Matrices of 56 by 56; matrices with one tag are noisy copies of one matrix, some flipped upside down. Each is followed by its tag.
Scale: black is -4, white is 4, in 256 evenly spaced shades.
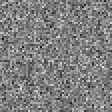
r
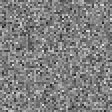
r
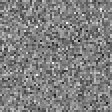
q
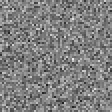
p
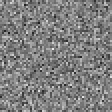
q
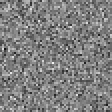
q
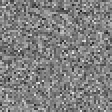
p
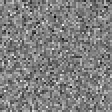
q
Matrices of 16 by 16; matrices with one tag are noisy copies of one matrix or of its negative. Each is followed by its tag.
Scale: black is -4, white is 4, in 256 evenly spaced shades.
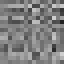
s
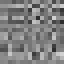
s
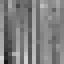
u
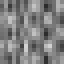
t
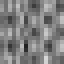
t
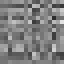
s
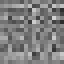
s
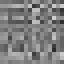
s
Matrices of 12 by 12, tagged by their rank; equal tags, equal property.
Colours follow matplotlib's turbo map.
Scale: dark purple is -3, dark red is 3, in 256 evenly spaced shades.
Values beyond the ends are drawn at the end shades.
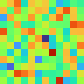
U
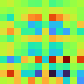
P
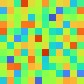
U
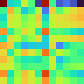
P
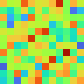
U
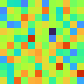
U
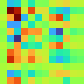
P
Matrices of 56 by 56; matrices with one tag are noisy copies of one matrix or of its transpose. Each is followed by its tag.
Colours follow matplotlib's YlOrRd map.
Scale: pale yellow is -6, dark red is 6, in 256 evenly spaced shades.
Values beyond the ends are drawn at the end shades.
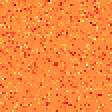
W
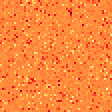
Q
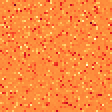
W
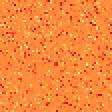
W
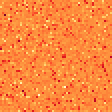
W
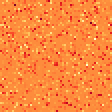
W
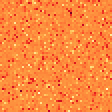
Q
